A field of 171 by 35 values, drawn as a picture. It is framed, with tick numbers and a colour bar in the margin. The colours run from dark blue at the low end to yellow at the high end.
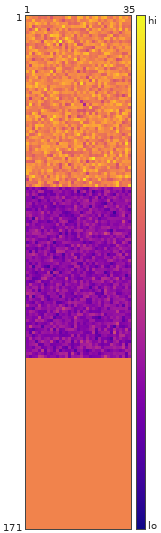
The table splits into 3 rows of 1 panel. Panel 1,1: high, fine-grained. Panel 2,1: low, fine-grained. Panel 3,1: high, flat.
